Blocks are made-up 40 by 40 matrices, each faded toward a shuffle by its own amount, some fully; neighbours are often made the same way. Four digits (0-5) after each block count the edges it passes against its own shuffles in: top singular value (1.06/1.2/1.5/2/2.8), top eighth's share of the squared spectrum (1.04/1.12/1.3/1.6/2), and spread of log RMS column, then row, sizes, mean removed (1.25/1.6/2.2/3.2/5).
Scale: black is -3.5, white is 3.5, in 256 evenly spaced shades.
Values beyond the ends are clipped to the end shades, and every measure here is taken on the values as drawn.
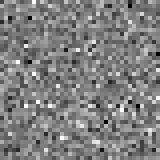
0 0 0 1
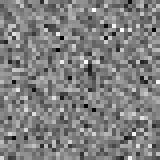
1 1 0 1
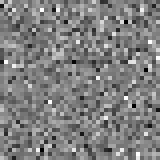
0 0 0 1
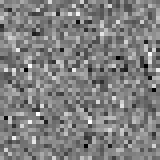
1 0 0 1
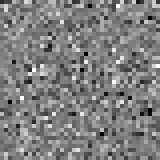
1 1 0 1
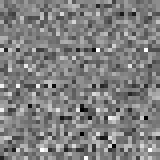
1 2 0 3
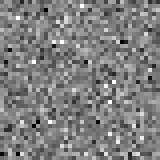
0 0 0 0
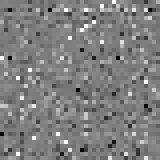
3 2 1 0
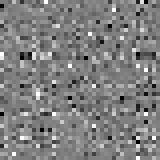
4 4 2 2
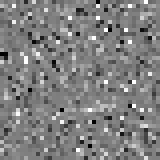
0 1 0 0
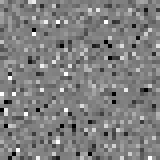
0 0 0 0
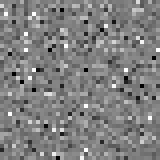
1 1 0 0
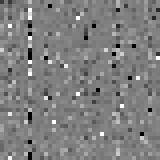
3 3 2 0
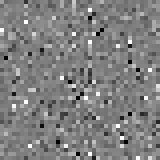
2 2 0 0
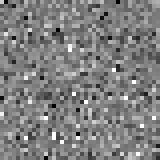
1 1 0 1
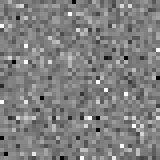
1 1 0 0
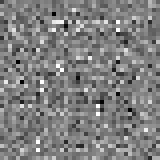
3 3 1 1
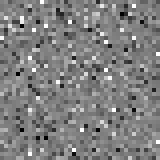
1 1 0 0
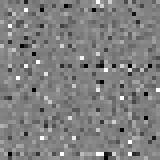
3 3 1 1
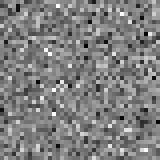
0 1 0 0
